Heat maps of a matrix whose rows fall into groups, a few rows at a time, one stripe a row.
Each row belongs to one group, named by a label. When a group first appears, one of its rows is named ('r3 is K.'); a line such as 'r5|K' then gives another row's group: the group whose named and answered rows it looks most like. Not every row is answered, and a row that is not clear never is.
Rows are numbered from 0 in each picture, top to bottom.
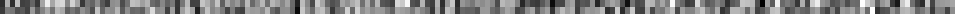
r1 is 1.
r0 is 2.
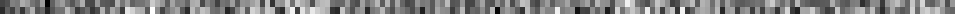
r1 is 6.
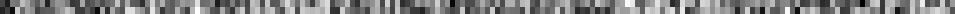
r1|6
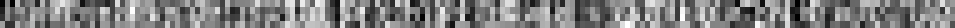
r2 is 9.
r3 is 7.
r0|2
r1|9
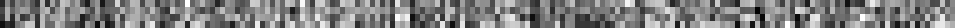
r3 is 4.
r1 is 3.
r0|2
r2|2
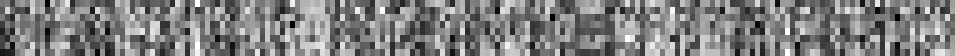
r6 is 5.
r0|5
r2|7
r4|6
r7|4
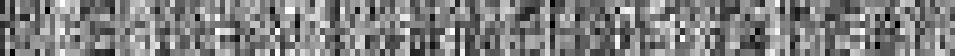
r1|2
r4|3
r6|9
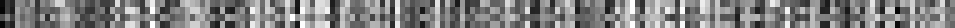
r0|1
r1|6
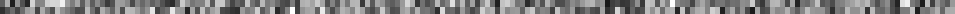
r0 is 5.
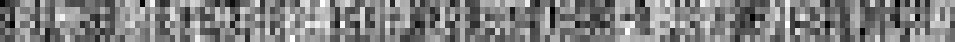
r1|7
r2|3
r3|7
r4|3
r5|6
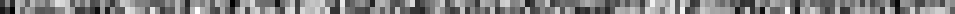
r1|6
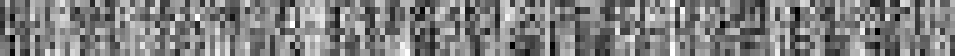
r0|5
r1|9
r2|5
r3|2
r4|9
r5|7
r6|7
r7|7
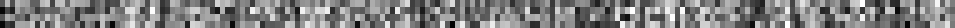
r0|3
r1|6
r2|9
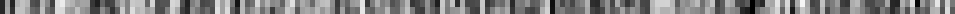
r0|3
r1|3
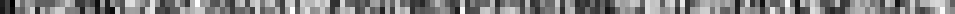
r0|6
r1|4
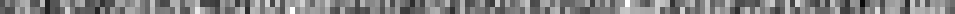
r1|6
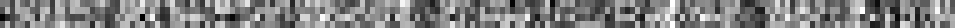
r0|7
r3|5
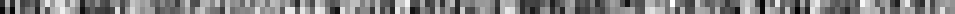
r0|2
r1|2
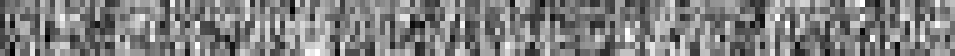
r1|1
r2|2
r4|3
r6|5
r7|7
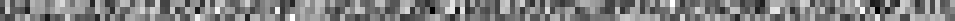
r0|5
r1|9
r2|6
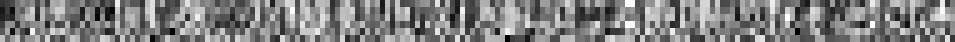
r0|1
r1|4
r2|4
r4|5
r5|7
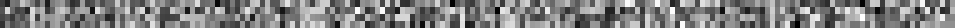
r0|1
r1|5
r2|4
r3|9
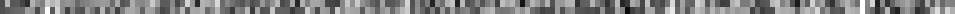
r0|9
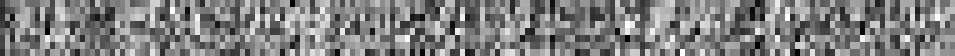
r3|1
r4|5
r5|2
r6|3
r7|9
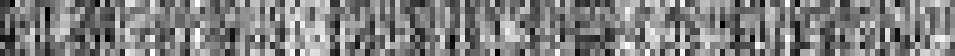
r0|6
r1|1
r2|2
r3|2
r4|5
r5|4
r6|7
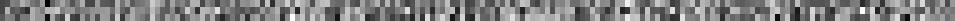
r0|1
